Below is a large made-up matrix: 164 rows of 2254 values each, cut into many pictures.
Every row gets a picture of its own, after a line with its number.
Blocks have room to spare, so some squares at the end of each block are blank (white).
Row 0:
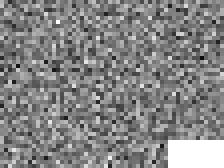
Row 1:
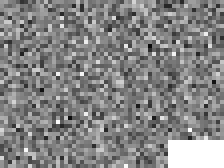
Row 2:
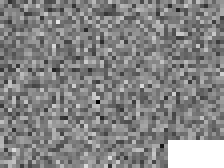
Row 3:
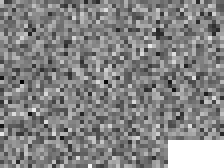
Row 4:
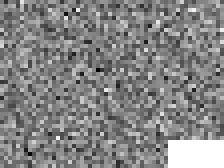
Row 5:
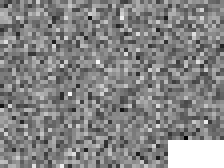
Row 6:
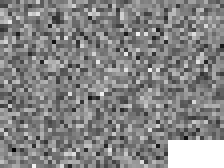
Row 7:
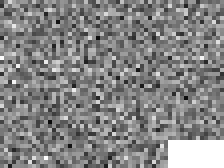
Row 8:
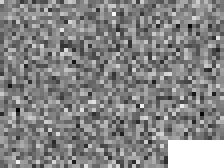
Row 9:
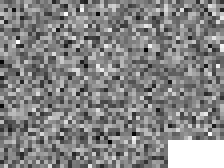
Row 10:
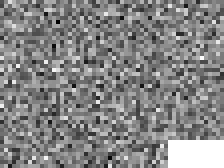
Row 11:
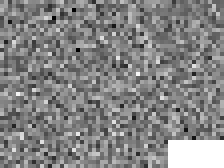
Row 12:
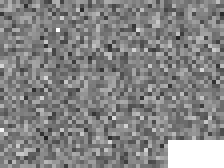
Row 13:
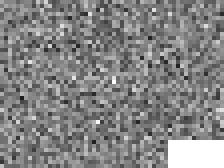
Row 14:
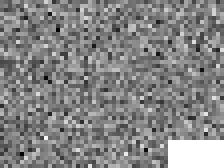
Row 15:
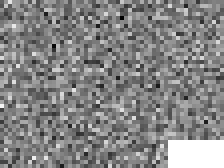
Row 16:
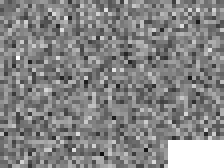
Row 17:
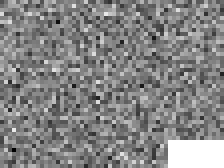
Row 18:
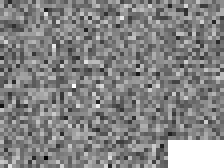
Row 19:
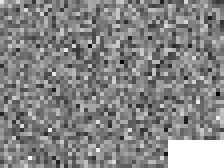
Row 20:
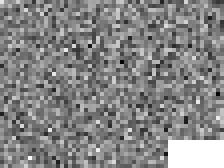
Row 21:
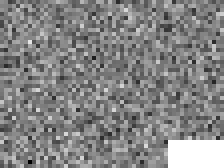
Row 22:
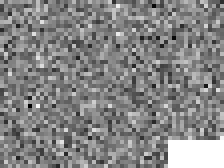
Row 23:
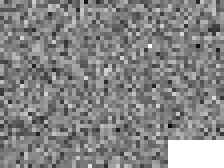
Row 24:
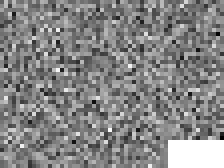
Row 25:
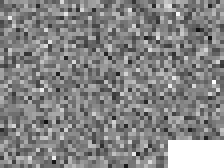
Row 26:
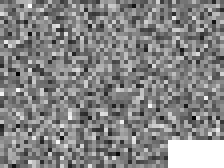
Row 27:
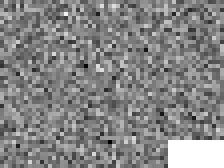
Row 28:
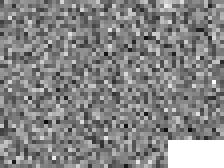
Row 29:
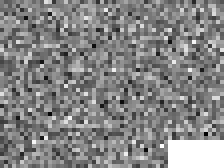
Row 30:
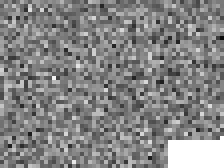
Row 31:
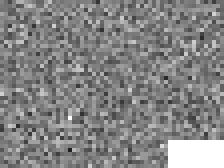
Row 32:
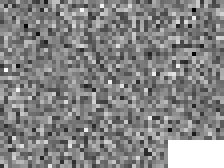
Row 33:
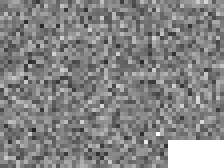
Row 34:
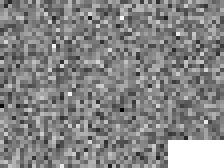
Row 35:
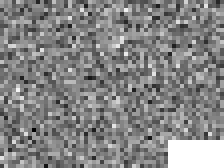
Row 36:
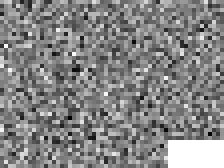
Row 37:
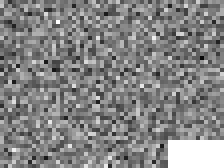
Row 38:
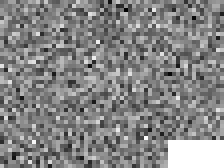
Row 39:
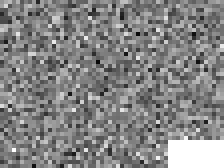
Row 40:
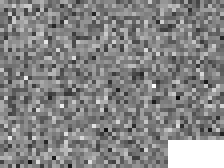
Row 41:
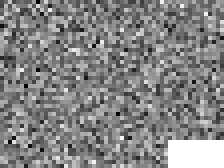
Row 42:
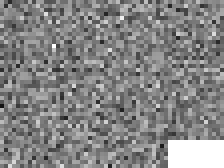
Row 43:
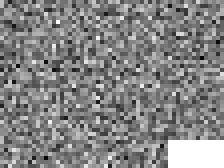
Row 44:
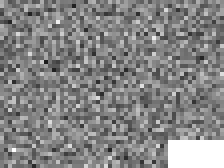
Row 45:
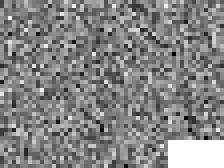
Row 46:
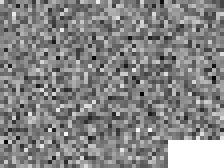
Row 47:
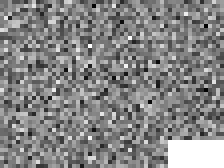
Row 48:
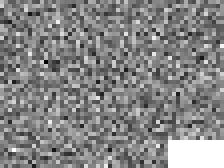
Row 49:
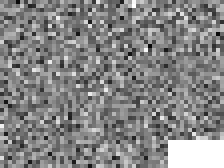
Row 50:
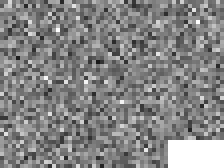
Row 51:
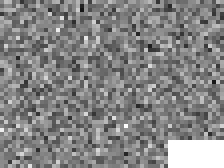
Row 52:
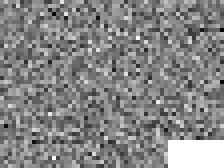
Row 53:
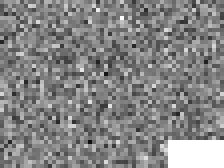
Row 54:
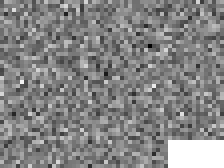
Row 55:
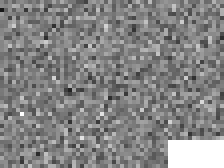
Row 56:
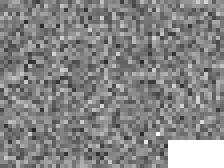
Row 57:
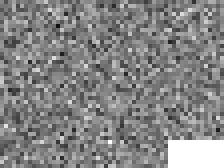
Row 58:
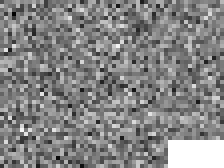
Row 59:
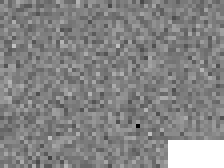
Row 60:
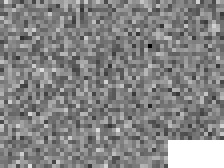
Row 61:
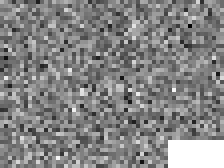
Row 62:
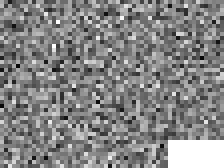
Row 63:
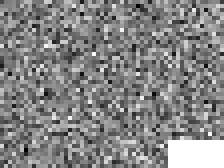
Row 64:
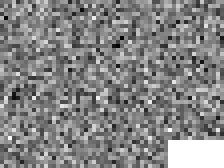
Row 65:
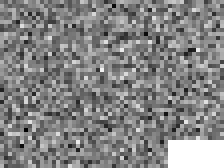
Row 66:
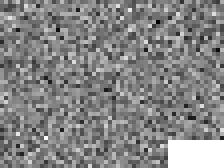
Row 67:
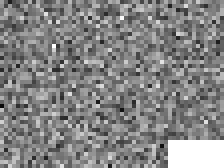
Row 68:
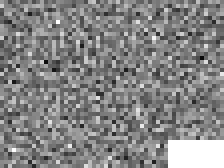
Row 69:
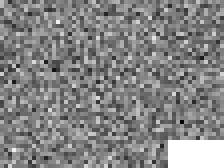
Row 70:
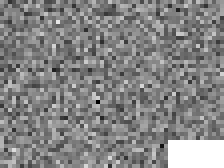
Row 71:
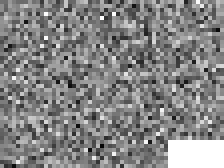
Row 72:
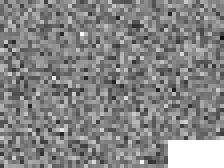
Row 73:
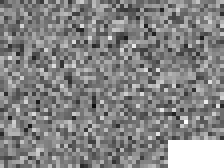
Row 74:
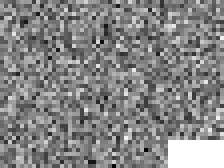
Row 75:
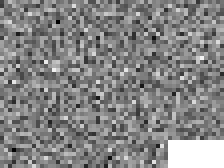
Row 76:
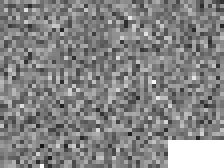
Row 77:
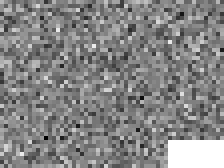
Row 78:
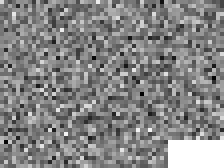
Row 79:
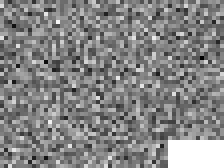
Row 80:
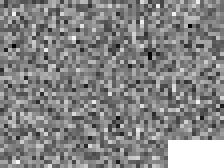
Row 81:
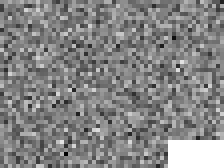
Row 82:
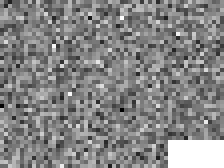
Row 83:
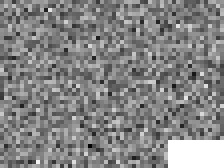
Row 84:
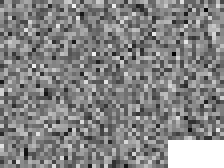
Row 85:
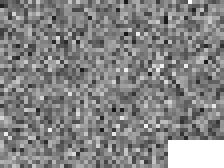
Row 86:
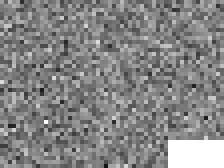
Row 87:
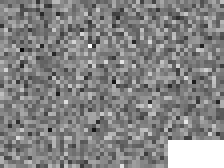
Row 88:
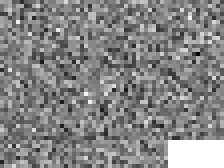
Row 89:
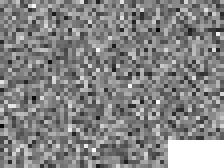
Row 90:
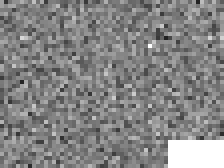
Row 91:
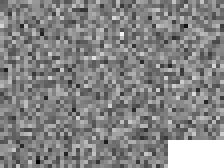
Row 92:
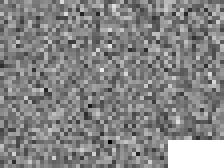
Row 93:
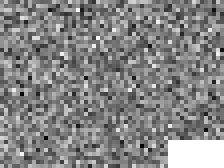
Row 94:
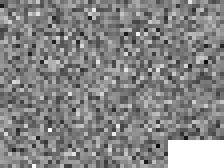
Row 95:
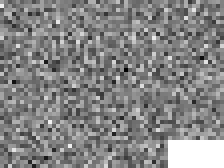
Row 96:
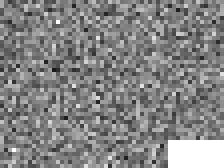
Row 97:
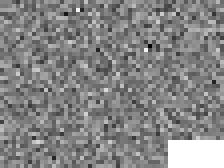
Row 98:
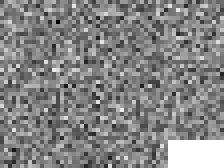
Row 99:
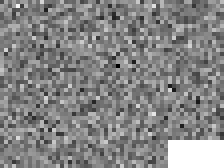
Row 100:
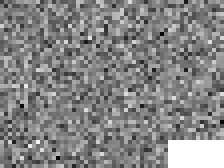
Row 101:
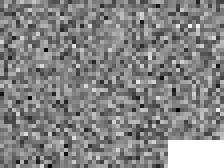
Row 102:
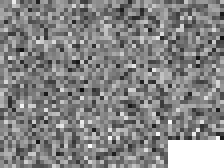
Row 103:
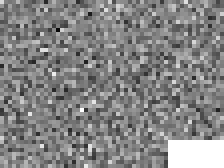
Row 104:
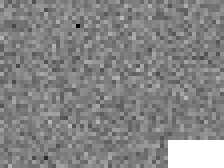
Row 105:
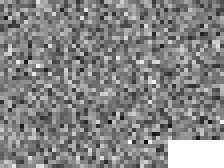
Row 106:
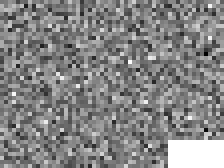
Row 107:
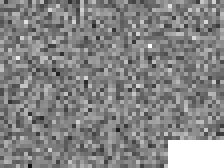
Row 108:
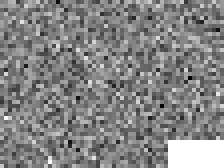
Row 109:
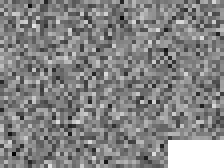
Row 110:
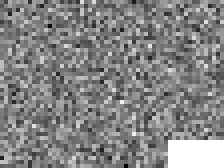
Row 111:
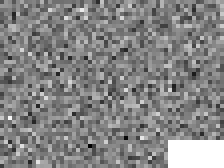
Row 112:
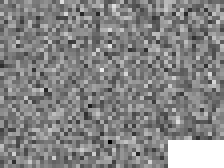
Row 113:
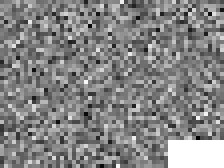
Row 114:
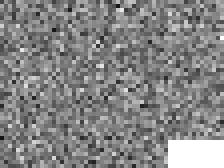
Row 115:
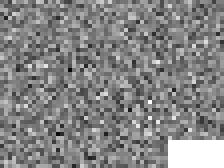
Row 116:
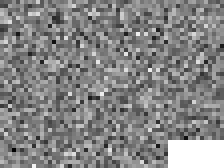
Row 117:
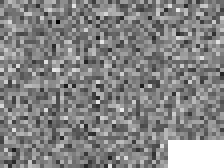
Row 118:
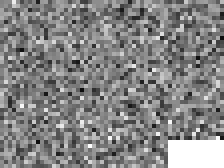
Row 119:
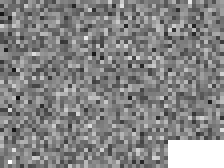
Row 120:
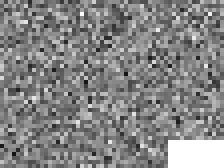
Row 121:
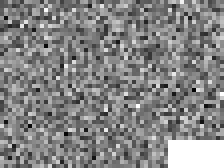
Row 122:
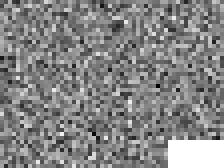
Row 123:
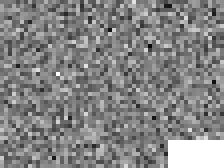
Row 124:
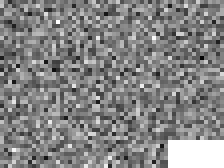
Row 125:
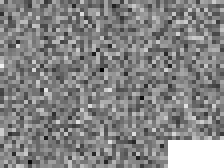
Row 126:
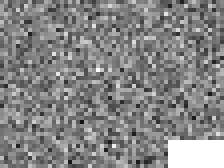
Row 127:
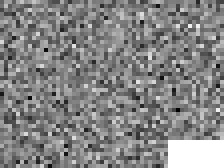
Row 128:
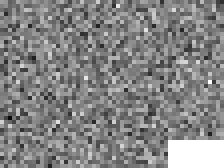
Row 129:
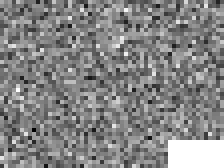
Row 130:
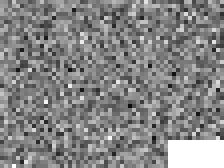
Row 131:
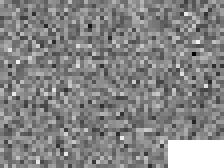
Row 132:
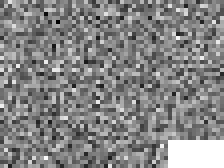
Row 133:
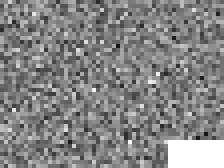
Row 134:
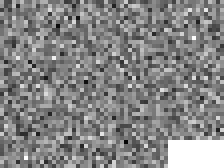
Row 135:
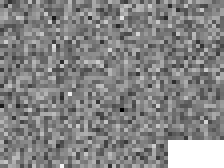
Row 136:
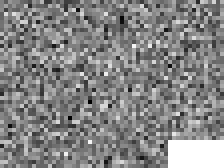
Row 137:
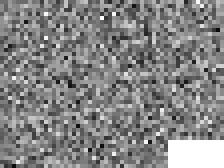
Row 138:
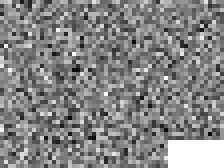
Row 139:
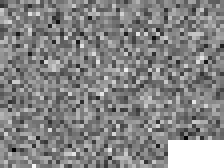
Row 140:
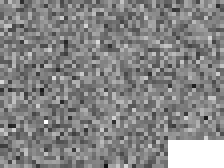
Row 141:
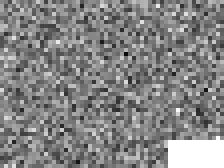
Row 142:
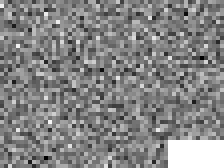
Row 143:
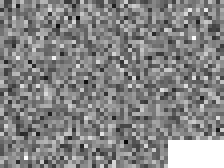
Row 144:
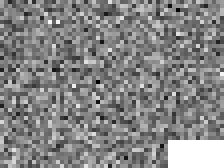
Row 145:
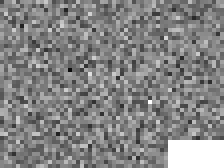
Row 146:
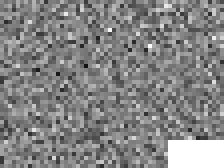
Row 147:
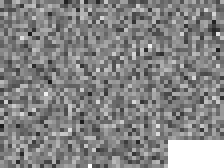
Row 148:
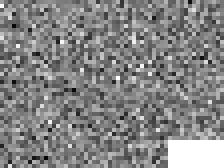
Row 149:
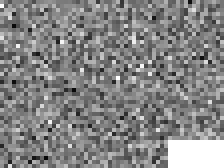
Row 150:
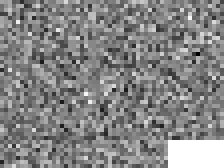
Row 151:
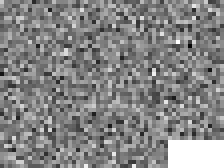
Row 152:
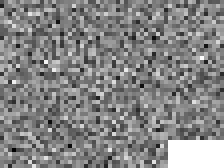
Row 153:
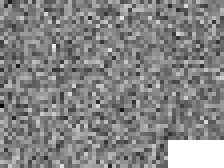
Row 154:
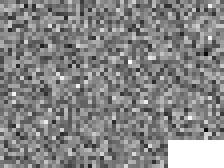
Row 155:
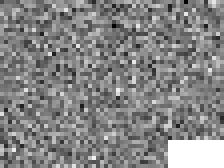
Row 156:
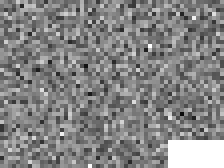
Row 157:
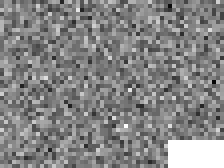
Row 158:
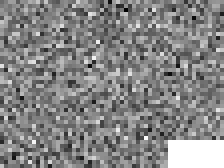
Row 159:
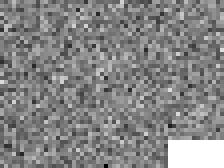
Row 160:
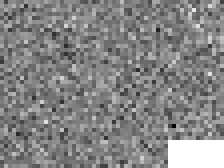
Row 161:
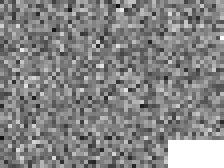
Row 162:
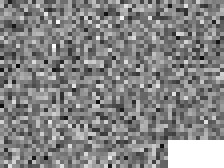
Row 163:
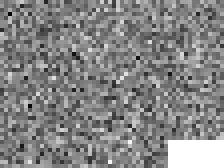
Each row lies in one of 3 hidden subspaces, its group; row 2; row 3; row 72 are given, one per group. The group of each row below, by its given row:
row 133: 72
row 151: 72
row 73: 72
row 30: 72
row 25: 3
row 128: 72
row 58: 72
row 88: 3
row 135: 2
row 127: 72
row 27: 3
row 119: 2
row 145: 72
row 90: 3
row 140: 3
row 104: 2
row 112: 3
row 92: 3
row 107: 3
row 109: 3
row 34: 2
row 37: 2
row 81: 72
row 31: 3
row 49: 3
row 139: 2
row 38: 72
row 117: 2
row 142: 2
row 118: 72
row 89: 3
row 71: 72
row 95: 2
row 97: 3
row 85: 2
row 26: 3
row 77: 3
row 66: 3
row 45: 3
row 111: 72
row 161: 72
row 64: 72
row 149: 2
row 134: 3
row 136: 3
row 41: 72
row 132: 2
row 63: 3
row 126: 3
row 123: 3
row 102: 72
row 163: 72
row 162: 2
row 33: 72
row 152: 2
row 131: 72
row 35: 72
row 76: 72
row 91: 72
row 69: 2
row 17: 2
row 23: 3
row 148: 2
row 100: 72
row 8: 72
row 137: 72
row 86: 3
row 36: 3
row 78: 72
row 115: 72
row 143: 3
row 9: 3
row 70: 2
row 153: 2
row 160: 3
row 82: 2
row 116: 2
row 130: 72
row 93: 3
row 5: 2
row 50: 3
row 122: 72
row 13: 72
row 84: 3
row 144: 2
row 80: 72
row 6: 2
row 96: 2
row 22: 72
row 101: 72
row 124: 2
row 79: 2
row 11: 72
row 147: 3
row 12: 3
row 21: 72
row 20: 72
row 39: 2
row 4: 3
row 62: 2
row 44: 2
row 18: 2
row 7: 2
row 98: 2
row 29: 3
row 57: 3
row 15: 2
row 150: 3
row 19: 72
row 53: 3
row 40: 72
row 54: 3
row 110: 3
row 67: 2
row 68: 2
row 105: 72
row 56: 72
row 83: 72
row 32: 72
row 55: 72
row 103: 72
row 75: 2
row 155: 72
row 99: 72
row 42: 2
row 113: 3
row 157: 3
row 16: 3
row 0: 2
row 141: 72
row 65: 72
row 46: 72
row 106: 3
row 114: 72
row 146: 3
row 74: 72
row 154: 3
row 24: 72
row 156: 3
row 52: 3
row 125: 3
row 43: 2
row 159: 3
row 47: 72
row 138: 3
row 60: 3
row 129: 72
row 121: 72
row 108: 72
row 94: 2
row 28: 3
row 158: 72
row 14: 3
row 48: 2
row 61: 72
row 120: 3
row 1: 3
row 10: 2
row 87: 72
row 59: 72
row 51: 3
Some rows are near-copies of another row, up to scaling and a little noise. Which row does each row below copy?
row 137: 71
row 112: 92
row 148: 149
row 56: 33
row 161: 114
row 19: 20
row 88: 150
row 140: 86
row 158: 38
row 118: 102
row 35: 129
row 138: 36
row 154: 106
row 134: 143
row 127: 101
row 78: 46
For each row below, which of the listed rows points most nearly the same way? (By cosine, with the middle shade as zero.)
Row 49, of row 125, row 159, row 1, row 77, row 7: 1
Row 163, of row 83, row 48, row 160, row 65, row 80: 65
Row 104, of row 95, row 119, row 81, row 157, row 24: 95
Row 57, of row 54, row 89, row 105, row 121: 54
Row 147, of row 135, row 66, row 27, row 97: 66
